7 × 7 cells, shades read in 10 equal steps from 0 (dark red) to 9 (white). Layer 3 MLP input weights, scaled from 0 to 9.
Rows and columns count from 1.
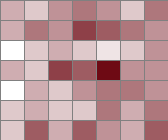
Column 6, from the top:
7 4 7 5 4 6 6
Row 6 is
7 6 7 7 4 6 4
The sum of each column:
50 40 38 31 29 39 31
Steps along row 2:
down up down up up up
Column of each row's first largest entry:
2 1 1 2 1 1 1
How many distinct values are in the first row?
4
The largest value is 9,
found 2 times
